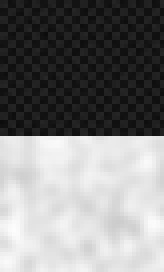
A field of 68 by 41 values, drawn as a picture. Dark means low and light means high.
It is made of 2 by 1 panels. Panel 1,1: very low, checkered, faint in contrast. Panel 2,1: very high, blotchy, faint in contrast.
